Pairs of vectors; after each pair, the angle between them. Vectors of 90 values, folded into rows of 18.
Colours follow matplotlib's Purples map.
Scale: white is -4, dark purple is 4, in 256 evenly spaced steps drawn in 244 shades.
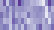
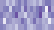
partly aligned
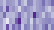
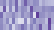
partly opposed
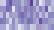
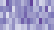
nearly parallel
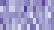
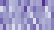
nearly parallel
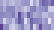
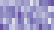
nearly parallel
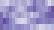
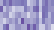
orthogonal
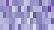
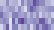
orthogonal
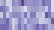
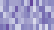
orthogonal
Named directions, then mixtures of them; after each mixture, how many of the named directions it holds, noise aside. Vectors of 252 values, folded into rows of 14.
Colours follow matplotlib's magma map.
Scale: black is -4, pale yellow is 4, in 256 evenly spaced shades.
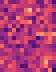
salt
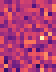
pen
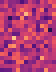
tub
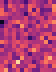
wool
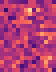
three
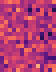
three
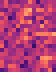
two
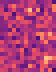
three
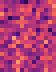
two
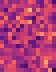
one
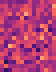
two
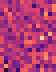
one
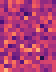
three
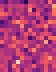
two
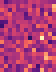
two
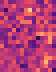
one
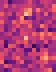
three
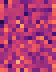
two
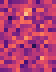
two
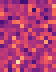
two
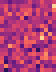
two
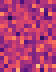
two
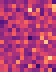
three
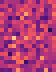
one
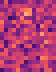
two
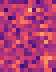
three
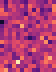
one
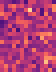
three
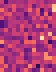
two
